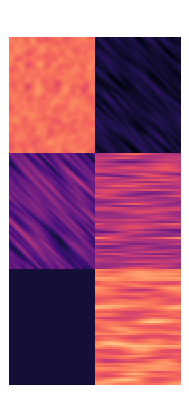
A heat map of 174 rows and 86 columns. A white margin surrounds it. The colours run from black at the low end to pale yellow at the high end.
It is made of 3 by 2 panels. Panel 1,1: high, blotchy, faint in contrast. Panel 1,2: very low, slanting down to the right, faint in contrast. Panel 2,1: low, slanting down to the right. Panel 2,2: middling, streaked across. Panel 3,1: very low, flat. Panel 3,2: high, streaked across.
